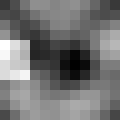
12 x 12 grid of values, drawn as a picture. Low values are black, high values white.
Roughest part: middle left. Ninth with the highest average: middle left. Odd patch: higher, in the middle left. Ninth with the lowest average: centre. Calmest part: top middle.
